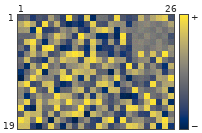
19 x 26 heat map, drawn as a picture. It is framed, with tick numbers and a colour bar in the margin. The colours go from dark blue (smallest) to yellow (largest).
Slope: none. Ninth with the lowest average: top middle. Stripes: none. Odd patch: calmer, in the top right. Calmest part: top right.
